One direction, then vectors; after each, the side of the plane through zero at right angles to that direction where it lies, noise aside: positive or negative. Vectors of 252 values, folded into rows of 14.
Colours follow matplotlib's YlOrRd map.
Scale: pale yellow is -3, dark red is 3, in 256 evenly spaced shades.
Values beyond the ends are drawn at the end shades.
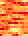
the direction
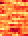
negative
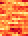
negative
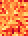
negative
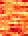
negative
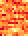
positive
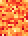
positive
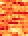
positive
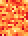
positive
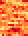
negative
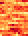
negative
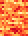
negative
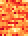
positive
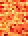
negative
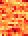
negative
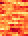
negative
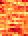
negative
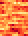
negative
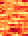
negative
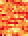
positive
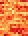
negative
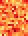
negative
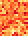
positive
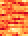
positive
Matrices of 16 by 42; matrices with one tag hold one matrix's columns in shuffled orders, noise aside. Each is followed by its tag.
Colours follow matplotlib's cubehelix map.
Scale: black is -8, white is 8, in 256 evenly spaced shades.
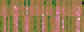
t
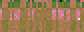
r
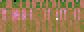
r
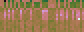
r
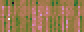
t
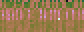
r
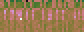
r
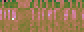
r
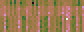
t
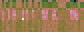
r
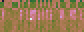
r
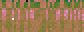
r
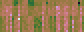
t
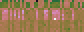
r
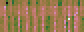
t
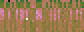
r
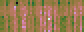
t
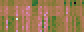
t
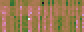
t
